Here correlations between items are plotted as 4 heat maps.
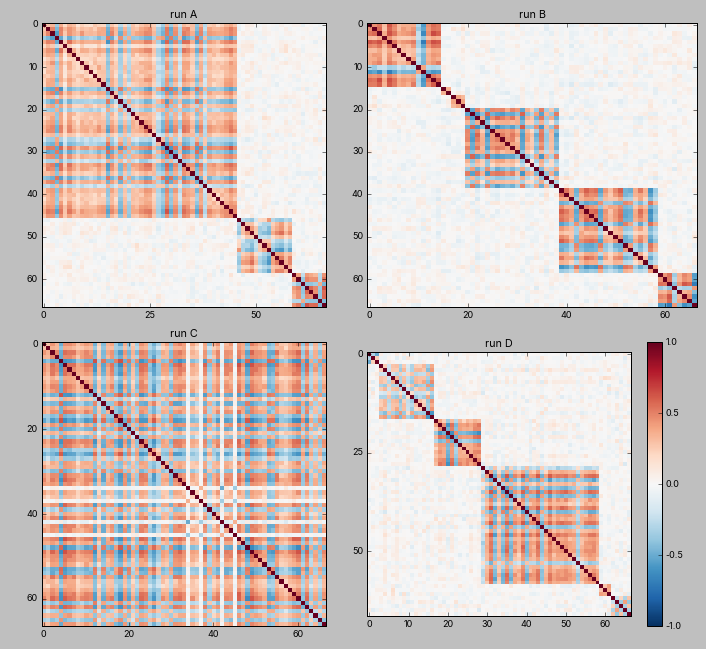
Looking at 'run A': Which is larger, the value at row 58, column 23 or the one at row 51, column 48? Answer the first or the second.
the first
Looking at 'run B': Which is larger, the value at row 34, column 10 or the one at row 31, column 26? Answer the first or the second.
the first
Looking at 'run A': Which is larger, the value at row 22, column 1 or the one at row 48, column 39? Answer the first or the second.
the first
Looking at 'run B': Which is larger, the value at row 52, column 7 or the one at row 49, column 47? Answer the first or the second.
the first
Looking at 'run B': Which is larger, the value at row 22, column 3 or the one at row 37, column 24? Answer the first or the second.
the first
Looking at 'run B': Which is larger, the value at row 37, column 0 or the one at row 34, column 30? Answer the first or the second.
the first
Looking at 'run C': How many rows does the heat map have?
67
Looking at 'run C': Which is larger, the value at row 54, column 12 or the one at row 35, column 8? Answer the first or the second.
the first
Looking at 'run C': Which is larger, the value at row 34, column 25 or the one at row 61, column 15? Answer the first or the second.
the first
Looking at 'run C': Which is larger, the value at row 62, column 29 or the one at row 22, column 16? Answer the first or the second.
the first
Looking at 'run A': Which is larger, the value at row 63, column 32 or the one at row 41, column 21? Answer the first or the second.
the second
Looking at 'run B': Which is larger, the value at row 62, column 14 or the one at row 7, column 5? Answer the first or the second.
the second
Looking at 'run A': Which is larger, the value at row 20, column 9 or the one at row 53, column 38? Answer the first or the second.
the second
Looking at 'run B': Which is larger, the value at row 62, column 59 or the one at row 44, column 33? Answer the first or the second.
the second
